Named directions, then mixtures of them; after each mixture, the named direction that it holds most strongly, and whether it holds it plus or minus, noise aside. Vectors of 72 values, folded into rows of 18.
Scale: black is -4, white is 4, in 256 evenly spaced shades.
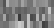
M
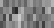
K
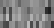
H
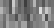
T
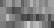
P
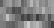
P, plus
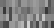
H, plus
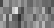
K, minus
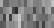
K, plus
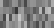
K, plus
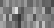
K, minus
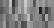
T, minus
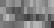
P, plus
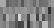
M, minus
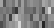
K, plus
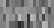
M, minus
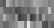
M, plus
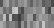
K, minus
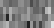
H, minus
